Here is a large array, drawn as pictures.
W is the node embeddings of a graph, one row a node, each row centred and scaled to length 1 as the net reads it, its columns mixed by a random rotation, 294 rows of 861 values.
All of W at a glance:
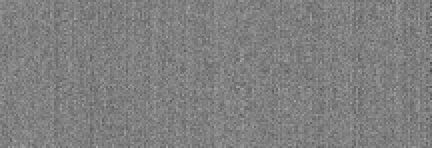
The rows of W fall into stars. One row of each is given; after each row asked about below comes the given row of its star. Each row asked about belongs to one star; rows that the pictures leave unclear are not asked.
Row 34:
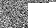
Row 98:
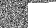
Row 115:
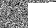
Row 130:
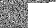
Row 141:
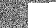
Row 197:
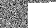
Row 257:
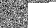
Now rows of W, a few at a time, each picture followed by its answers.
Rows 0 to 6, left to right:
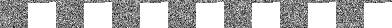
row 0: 34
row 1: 115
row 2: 130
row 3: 257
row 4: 257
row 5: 130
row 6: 141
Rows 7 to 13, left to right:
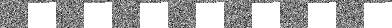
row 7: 197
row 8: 141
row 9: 257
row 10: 115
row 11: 34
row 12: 141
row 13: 98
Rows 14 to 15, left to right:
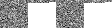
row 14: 130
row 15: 141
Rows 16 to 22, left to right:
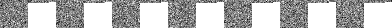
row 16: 98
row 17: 130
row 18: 257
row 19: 197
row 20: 130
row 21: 115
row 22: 197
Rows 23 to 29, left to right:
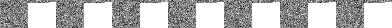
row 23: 130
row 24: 130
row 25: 257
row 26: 141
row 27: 130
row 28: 130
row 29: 98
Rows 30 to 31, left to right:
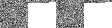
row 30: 257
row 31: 34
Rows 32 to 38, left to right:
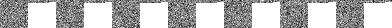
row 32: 257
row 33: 257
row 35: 130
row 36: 130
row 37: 34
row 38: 34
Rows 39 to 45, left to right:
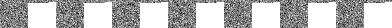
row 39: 34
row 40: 34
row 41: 115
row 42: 115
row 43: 141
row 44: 130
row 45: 34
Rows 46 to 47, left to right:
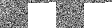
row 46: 115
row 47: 197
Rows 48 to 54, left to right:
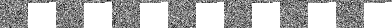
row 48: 197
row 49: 130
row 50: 257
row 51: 34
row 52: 34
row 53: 98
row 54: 141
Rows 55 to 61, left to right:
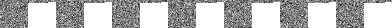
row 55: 98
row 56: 98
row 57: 197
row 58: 257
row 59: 130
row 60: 141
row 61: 130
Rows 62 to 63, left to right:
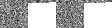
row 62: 197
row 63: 141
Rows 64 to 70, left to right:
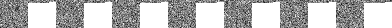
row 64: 130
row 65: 34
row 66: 257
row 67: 141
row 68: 34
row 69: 115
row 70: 141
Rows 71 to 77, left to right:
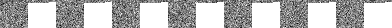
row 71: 98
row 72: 115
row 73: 141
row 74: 141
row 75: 98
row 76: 197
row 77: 197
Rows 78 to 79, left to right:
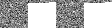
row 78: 98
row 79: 98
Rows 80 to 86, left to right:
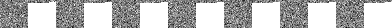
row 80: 34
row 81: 130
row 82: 197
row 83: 197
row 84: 98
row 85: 115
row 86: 197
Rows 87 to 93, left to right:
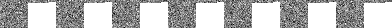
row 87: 115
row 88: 197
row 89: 141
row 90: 257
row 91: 34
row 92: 115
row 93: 141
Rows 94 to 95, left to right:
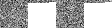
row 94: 257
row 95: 115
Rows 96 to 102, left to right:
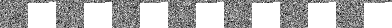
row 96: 98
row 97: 141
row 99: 257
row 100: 98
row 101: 98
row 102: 141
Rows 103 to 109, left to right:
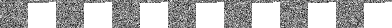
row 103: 257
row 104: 115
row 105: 130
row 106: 115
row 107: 98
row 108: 115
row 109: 34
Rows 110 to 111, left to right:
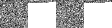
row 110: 98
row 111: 98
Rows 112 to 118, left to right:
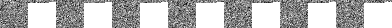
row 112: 130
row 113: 130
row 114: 98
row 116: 34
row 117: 34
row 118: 98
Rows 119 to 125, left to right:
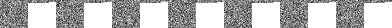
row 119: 34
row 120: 98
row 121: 34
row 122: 115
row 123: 34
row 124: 197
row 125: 130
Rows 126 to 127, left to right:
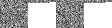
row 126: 141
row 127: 141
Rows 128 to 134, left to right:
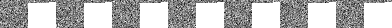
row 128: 115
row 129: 141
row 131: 197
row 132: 257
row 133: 130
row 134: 115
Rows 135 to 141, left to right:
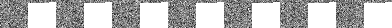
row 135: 197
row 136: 197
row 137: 197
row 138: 257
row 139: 141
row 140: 141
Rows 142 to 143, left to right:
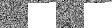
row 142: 197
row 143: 130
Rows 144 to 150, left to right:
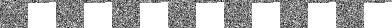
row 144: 141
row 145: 141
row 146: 257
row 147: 115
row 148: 141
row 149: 34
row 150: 257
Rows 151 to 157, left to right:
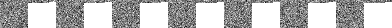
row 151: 34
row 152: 257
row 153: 115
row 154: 130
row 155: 197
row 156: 130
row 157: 141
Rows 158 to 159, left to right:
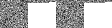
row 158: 115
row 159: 141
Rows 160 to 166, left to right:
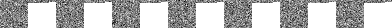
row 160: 257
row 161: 115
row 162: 130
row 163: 130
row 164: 34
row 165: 257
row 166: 98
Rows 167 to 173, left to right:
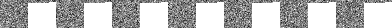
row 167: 197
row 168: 141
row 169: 98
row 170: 197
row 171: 115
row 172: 130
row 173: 141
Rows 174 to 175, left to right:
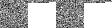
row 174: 130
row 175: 130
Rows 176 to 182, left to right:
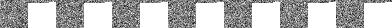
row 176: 34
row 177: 98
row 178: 98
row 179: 98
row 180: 34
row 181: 130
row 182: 197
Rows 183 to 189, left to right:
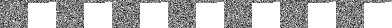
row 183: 98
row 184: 34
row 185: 115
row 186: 98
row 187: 34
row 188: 98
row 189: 98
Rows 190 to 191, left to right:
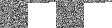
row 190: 130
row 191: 257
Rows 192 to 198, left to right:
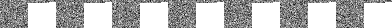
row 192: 130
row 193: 98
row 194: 197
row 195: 115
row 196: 115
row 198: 141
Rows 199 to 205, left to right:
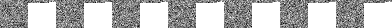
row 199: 257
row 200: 197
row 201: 34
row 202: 34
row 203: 34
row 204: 130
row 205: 34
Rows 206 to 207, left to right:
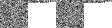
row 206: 257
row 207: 257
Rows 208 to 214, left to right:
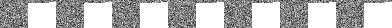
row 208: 257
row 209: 98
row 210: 115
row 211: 257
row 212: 34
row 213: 197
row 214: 98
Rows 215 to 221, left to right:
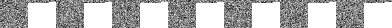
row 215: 98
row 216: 34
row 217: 98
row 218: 98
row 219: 34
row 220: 98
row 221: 115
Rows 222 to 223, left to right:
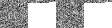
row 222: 130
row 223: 98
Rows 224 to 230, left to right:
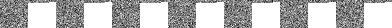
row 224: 141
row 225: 34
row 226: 130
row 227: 257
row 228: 257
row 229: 197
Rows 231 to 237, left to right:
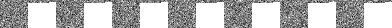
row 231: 197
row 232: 141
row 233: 257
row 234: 197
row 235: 115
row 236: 34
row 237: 130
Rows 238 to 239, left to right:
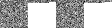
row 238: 141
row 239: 98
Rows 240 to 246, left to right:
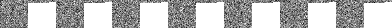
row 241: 34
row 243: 257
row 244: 141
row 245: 141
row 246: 98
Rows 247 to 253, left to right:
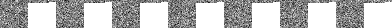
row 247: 115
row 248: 34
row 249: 197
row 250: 34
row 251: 130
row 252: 257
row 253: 34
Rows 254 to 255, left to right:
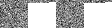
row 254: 141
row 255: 130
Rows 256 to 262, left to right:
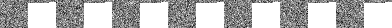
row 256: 141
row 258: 257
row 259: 130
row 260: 34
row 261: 115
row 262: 141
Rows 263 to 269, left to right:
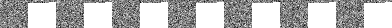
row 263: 34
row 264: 115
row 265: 257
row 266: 98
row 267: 197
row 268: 141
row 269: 34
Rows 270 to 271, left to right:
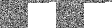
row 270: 257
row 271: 34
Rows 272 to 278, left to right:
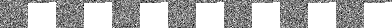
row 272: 257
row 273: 197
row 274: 34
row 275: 130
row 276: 257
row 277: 197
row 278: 98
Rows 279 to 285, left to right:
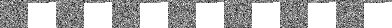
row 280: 115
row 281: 98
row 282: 34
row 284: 130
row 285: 34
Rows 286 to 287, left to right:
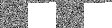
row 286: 197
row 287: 257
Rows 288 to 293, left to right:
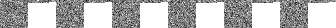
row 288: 257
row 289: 141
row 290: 34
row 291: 34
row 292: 34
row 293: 115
